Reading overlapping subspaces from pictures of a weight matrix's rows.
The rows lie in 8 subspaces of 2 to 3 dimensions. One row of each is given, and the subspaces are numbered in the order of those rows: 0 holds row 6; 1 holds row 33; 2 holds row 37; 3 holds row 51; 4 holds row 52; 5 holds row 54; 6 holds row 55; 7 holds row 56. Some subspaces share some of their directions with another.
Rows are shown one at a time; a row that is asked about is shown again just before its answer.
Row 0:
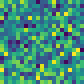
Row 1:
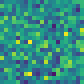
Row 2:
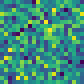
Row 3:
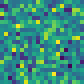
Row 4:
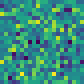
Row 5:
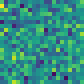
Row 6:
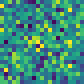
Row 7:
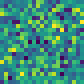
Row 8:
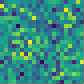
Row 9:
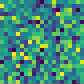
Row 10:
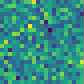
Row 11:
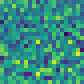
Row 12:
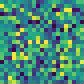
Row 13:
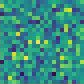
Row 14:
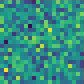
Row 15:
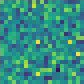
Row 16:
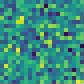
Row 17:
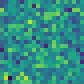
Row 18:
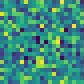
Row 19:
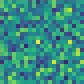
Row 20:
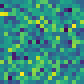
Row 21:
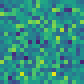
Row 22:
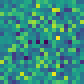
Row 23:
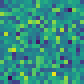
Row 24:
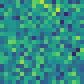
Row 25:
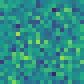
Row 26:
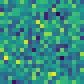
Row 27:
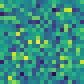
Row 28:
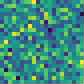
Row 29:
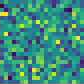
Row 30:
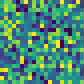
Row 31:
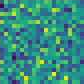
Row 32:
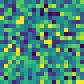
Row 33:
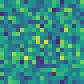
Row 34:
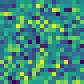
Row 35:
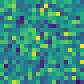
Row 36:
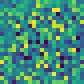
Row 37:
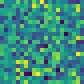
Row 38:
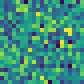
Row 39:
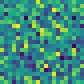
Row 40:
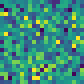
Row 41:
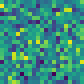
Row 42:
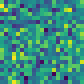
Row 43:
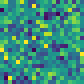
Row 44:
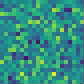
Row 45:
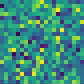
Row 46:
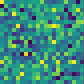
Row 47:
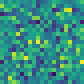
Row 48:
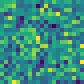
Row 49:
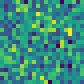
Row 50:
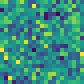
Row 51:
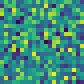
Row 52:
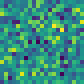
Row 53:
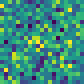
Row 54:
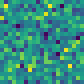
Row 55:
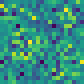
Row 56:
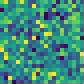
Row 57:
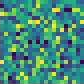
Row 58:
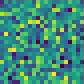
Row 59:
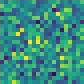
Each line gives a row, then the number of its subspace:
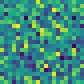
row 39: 5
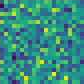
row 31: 4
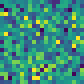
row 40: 5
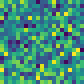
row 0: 2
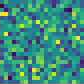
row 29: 5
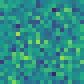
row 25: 5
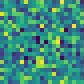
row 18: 1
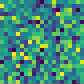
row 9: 2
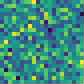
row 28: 0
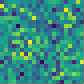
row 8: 6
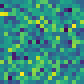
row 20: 5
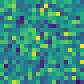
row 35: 3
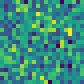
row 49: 1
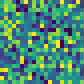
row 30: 1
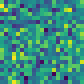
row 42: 4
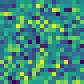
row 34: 3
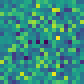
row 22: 5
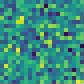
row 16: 3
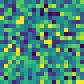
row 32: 3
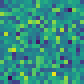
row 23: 6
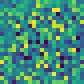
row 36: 5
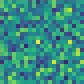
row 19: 2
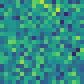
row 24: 2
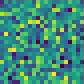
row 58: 6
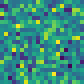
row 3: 5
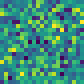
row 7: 4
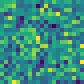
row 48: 3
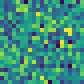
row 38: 1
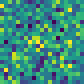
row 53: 0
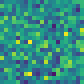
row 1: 2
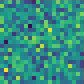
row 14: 0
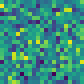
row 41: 4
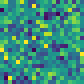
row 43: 7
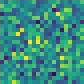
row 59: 7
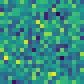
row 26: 7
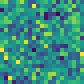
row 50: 7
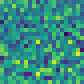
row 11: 2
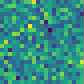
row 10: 0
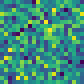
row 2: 0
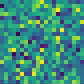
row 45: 2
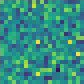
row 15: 2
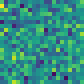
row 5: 4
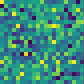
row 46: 6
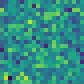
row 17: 7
